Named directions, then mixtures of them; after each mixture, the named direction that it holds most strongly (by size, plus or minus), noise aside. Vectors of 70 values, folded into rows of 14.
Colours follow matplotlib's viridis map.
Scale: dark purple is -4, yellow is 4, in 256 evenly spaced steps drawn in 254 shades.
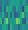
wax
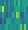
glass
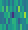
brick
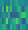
wax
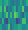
wax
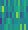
glass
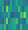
brick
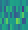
wax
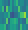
brick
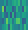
wax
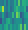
glass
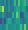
glass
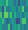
wax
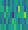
brick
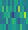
brick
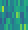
glass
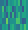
wax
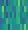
glass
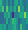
brick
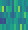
brick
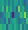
brick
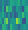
wax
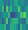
brick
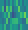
brick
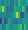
glass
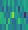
brick
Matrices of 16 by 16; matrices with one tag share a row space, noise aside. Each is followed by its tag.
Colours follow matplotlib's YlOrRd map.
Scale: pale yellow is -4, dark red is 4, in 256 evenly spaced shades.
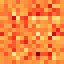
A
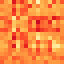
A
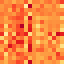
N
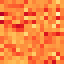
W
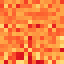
N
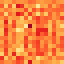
N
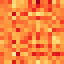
A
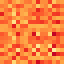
A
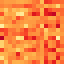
W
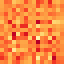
A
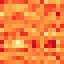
W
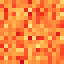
N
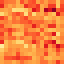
W
